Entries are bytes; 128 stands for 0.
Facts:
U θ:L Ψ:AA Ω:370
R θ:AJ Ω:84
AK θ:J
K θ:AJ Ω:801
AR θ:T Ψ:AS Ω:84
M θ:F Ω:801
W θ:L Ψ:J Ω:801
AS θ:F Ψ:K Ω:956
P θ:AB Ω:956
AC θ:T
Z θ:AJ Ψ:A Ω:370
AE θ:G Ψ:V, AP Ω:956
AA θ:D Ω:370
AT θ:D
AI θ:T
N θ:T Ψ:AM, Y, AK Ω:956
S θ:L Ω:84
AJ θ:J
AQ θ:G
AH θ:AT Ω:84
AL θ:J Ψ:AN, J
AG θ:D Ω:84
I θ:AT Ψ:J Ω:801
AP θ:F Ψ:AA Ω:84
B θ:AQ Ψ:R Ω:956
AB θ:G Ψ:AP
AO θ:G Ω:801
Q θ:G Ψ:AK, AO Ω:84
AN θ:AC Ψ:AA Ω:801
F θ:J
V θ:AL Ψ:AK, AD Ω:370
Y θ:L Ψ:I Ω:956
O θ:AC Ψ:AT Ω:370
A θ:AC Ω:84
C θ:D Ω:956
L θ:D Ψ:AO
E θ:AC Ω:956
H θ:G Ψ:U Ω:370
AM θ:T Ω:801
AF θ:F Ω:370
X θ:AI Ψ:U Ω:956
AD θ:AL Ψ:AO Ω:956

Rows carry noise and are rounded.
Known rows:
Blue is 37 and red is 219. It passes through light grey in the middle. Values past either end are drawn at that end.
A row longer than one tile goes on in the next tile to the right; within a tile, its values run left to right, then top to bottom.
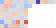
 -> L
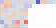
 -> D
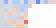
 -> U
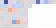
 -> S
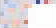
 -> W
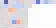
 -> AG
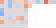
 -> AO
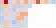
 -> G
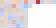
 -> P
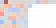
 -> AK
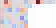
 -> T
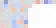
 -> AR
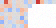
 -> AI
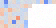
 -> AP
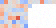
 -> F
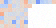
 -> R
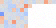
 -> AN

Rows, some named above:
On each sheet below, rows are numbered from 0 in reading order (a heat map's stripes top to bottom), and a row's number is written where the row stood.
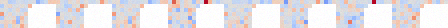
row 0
Z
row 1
AM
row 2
Z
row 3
T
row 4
V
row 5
A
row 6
E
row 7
H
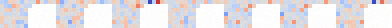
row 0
AS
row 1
Q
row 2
K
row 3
AD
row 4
AN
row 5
AN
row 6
I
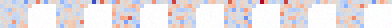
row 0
O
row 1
W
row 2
F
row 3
J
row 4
AC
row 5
AL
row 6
M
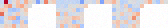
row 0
AJ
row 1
AF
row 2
H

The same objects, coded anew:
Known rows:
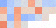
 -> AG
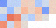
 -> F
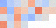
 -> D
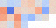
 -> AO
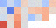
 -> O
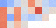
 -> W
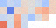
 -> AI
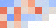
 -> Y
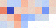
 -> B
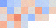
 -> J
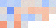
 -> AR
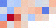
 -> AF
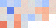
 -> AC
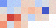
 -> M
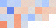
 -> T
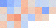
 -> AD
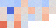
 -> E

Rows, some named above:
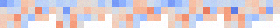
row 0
AJ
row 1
AR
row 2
R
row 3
AJ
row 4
AO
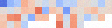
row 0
Z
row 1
AM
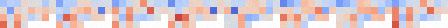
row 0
AN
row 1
AP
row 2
L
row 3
M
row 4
Q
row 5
K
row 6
R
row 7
I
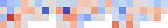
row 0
AS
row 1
H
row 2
A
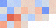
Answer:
F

